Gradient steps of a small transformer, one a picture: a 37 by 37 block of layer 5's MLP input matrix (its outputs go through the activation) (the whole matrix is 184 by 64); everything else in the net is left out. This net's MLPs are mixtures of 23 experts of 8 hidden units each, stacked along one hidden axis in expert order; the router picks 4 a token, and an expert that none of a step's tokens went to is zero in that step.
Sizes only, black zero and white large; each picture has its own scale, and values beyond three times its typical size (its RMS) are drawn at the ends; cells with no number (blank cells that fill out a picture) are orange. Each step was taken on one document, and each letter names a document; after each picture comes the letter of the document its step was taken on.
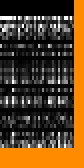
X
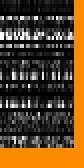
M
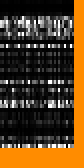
X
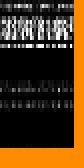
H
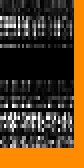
M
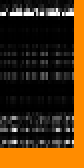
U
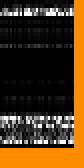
U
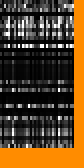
H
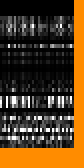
M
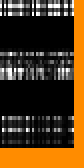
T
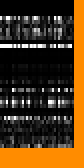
X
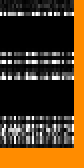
T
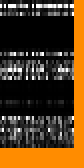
T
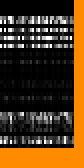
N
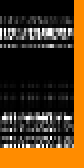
N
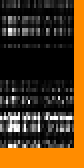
M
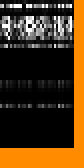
H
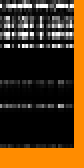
H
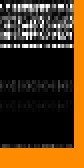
H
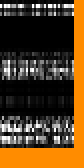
T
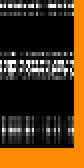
T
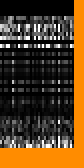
X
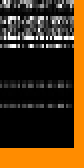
H
